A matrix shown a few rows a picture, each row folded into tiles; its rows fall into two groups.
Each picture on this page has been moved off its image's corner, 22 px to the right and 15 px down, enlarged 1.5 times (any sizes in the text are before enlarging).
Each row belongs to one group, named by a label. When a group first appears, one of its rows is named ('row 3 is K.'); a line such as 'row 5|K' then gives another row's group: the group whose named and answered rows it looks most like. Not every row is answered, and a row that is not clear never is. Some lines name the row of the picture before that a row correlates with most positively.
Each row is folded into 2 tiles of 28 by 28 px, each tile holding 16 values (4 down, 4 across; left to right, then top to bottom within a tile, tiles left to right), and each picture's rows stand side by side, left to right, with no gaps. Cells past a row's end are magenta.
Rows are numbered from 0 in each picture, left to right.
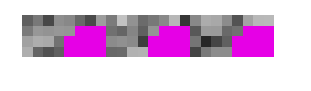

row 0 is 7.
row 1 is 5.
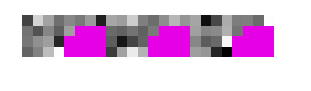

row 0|5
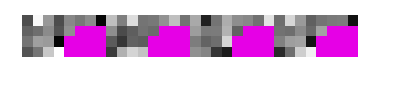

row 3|5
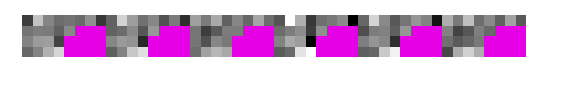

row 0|5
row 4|5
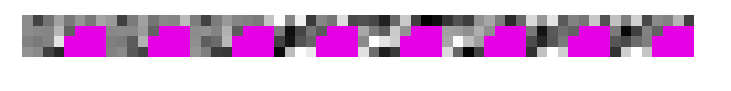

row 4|7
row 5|7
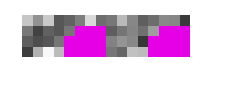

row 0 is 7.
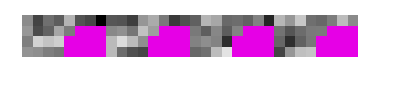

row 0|7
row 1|7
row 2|5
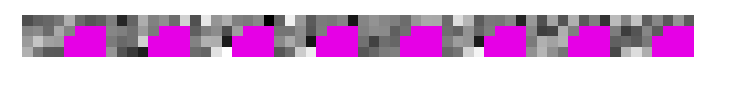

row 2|5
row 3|5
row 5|5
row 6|7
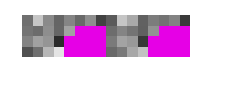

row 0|5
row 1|5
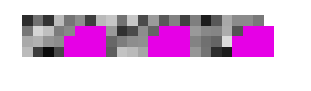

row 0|7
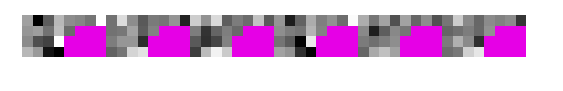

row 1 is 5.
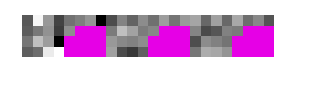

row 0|5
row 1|7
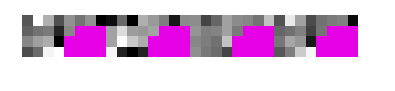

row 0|5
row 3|5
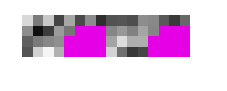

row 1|7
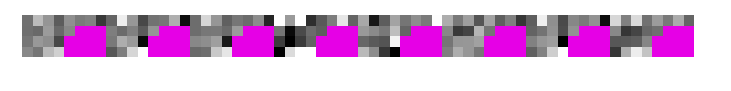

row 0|5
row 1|5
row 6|5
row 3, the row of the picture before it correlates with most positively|0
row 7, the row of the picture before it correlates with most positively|0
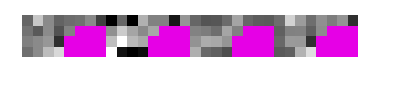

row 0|5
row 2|7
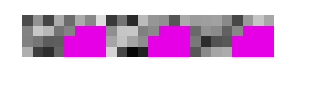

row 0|7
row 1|7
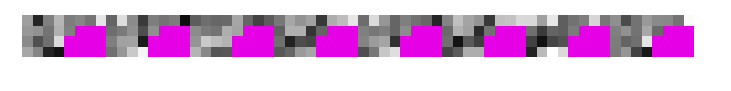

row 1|5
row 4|5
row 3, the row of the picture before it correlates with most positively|2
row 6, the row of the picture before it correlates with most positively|2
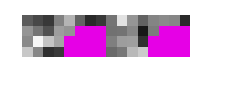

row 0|7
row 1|5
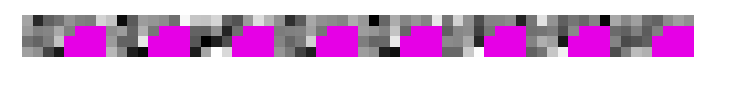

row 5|5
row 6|5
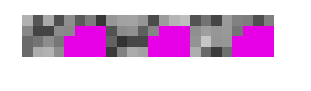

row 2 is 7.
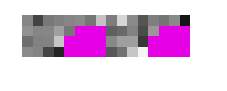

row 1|5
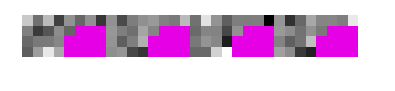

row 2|5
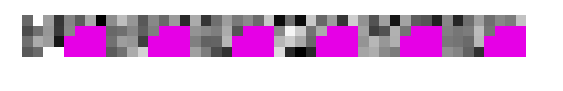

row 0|5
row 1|5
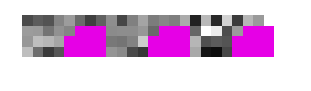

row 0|7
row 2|7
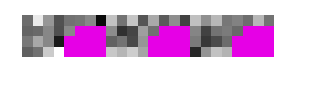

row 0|5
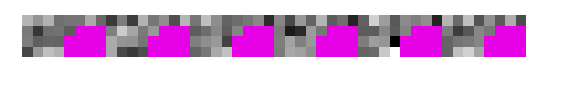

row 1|7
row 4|5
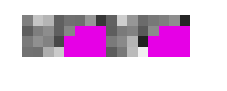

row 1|5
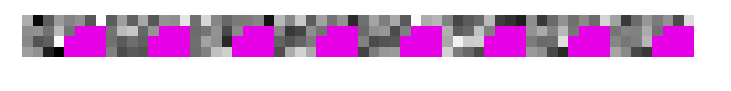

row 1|7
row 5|7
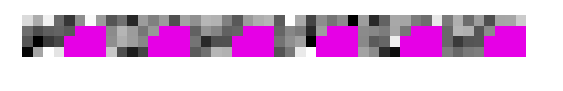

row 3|5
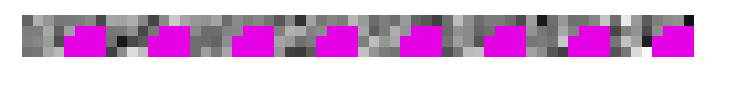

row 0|5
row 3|7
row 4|7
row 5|5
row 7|5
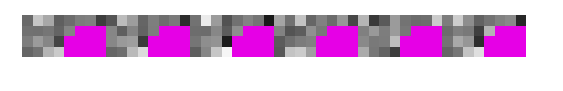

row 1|5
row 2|5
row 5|5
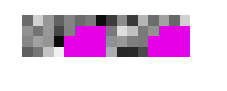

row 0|5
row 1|7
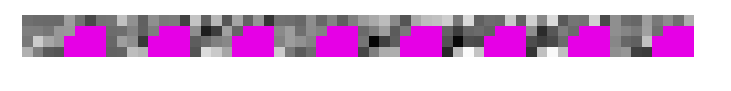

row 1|5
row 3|7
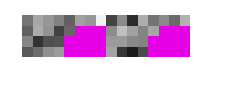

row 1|7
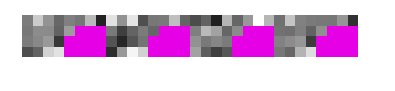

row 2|7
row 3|5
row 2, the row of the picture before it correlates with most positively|1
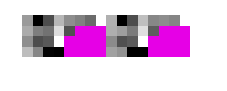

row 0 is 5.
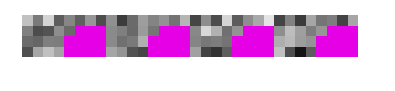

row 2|7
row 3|7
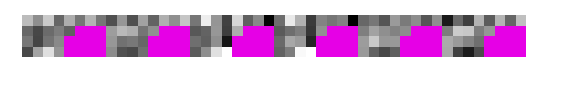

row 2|5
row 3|5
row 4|7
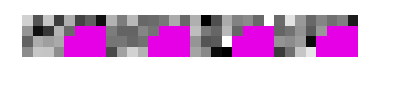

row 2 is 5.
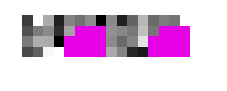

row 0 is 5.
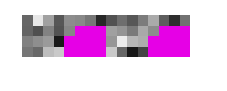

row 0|5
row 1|7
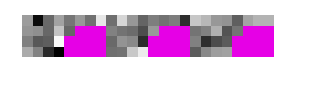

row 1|5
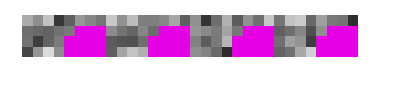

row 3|5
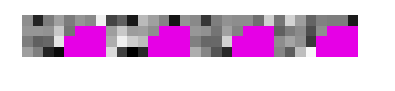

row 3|5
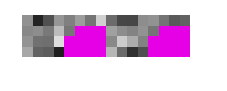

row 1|7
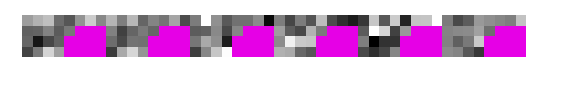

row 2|5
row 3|7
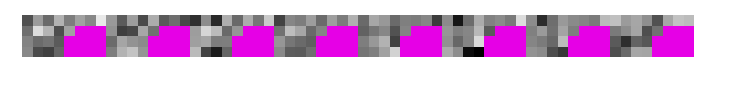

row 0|7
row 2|7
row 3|7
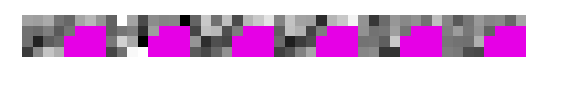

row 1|5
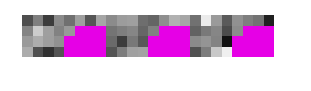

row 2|5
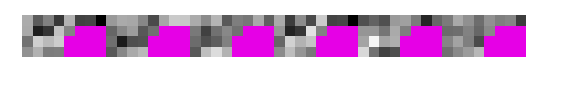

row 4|7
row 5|5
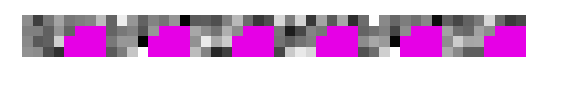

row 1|5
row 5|7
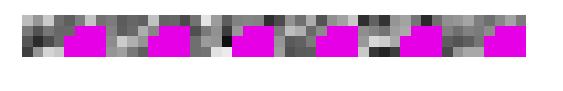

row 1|7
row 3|7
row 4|7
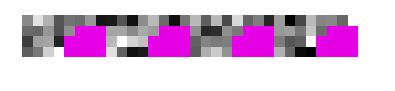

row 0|5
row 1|7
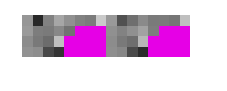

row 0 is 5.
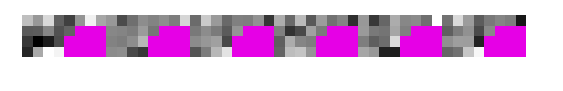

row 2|5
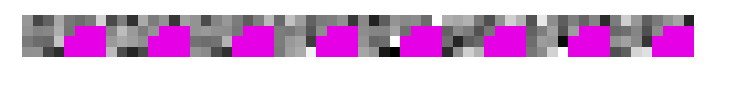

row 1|7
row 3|5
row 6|5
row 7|5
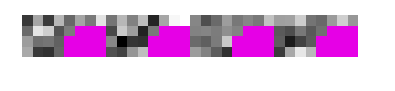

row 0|7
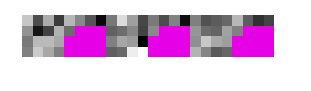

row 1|5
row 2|7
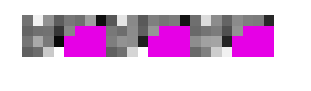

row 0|5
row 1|5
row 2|5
